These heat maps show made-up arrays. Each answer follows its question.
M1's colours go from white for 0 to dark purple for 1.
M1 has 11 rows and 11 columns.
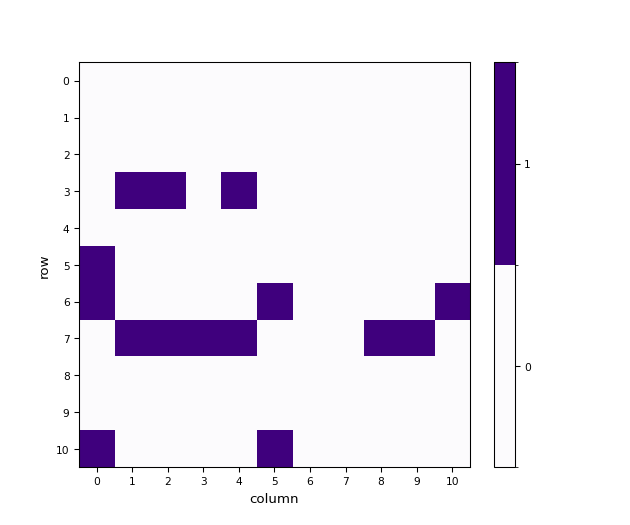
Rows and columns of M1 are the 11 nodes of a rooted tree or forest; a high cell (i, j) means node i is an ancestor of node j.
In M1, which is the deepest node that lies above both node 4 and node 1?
3
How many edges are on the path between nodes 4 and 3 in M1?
1
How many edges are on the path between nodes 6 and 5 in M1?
2
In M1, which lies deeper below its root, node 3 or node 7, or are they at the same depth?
node 3
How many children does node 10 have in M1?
1
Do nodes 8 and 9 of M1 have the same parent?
yes
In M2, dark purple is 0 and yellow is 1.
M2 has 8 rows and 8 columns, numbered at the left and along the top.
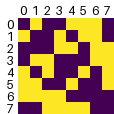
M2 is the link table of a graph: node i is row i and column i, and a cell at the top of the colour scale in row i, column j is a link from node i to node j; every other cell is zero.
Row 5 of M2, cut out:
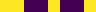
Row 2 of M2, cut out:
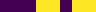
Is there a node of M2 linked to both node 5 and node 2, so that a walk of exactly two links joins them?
yes
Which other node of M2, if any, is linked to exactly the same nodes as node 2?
none
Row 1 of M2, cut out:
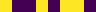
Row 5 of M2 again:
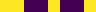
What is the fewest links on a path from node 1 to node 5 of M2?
1
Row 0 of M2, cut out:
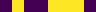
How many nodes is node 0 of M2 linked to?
4
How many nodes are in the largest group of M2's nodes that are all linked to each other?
3
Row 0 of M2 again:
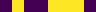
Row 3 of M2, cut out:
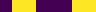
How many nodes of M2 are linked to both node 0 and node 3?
2
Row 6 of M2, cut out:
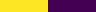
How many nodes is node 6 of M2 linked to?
4
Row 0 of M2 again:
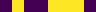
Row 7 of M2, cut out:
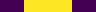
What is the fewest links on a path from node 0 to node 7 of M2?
2
